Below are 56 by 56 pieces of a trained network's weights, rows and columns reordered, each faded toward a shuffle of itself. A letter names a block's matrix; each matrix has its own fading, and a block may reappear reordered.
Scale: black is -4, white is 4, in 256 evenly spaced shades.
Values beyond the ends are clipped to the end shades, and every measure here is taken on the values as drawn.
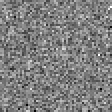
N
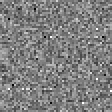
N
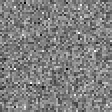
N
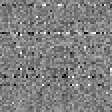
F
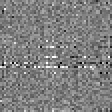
F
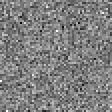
N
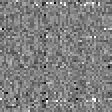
F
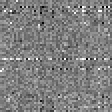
F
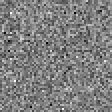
N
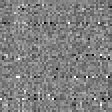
F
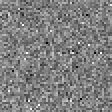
N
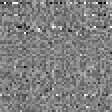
F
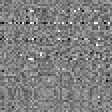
F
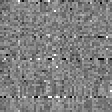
F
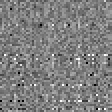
F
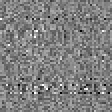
F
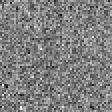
N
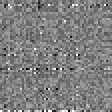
F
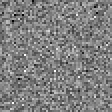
N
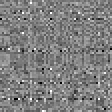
F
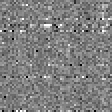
F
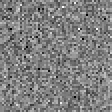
N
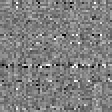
F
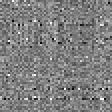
F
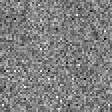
N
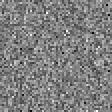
N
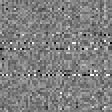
F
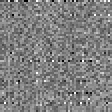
F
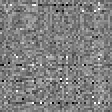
F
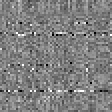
F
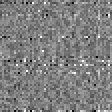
F
